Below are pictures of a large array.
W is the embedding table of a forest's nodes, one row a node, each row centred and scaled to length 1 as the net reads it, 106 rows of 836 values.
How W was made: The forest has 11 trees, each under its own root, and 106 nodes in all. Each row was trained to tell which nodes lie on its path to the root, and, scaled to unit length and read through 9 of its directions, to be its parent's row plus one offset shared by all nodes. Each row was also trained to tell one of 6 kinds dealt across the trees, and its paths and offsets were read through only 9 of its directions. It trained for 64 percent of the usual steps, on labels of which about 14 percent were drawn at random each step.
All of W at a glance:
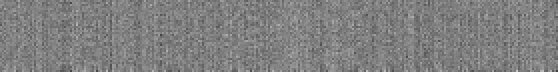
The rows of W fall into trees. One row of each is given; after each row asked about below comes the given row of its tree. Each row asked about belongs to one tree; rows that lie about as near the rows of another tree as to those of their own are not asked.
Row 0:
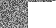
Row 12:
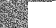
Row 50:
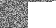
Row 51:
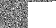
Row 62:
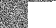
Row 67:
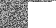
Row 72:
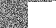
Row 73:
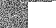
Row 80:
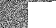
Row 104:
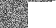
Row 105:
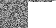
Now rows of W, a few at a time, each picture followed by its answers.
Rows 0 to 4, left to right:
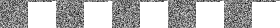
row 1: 51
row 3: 50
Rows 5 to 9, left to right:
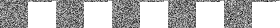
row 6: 72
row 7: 72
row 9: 12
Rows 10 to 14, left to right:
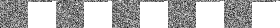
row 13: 105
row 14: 51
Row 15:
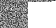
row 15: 0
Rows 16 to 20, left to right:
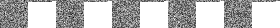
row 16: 73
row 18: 50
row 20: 51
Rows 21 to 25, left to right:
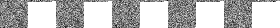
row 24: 73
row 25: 105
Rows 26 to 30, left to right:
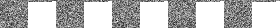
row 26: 80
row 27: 12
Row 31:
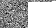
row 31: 105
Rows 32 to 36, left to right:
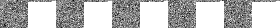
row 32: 105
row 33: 73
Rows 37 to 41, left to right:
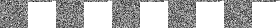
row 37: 72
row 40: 50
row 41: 80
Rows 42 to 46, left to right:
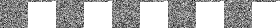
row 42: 73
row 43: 105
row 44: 67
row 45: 105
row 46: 73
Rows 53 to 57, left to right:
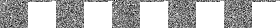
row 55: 72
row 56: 73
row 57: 73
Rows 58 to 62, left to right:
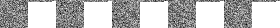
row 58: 50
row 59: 105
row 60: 80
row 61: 12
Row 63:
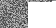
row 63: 104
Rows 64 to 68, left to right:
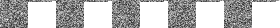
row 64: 67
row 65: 67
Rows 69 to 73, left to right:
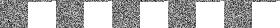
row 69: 105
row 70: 50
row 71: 12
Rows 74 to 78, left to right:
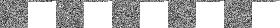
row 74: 80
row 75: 72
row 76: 51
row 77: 80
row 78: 73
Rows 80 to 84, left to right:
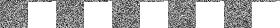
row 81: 62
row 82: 72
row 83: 72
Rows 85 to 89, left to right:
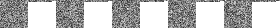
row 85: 73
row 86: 80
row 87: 62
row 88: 51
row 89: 12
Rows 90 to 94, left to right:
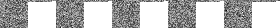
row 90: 72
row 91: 105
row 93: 67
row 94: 51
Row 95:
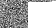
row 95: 72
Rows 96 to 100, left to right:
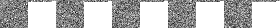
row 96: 73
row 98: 105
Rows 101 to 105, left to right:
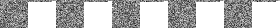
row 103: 72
